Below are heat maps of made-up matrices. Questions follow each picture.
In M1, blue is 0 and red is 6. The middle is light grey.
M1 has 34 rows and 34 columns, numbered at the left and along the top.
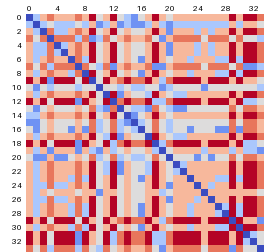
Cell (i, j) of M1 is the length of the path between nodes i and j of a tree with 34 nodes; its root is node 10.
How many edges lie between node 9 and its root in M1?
3
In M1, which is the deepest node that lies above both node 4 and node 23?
1
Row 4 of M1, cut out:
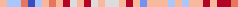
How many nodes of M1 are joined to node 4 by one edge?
1
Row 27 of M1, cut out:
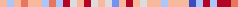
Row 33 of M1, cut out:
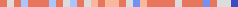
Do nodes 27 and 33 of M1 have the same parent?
no
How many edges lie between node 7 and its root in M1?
2
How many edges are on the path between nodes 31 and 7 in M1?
1
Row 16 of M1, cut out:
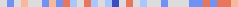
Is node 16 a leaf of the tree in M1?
no
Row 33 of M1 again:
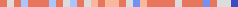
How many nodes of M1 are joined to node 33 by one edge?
2
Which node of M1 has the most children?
16
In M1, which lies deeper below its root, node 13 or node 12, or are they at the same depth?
node 12
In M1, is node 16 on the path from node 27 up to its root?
yes
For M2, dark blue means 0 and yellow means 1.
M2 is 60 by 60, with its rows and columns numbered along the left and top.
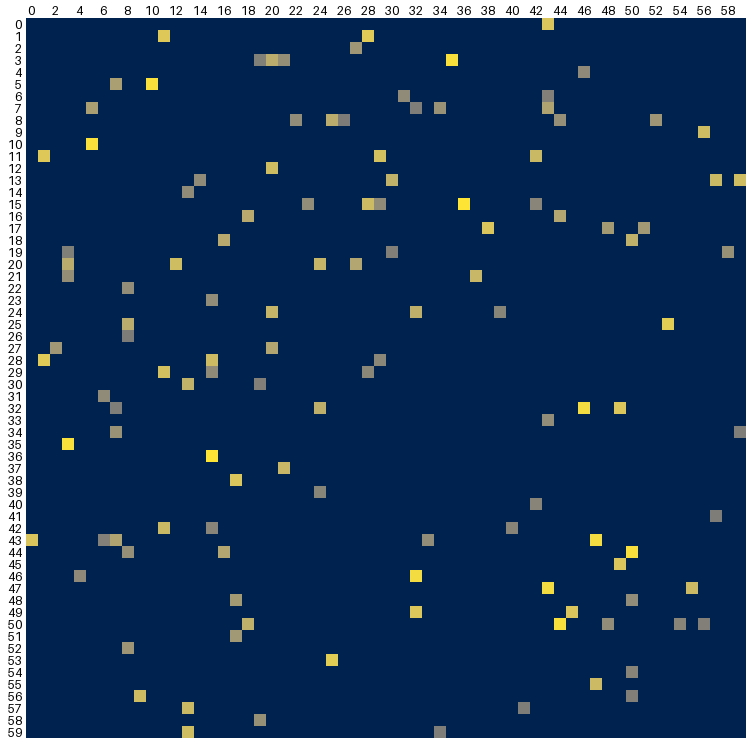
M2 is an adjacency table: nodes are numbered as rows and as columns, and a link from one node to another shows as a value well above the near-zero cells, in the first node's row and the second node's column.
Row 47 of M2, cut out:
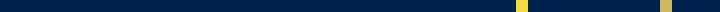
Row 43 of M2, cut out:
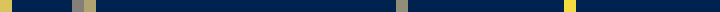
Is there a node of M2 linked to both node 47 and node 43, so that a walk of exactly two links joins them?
no
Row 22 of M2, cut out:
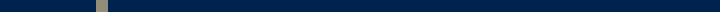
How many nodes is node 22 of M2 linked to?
1
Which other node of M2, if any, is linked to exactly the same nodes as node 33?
node 0
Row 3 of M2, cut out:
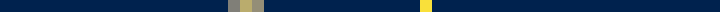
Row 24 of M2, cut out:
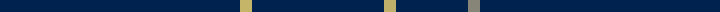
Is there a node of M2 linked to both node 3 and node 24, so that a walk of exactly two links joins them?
yes
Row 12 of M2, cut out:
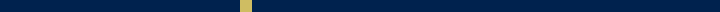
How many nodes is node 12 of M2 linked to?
1
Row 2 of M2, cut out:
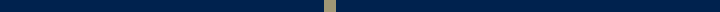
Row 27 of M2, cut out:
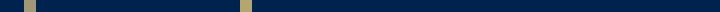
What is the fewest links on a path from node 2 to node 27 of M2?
1
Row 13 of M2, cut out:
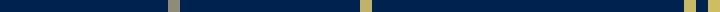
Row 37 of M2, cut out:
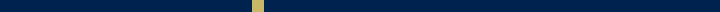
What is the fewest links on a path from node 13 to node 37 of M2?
5
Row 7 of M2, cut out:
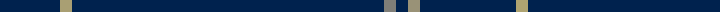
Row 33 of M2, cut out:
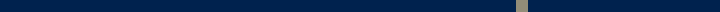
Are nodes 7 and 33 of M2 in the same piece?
yes
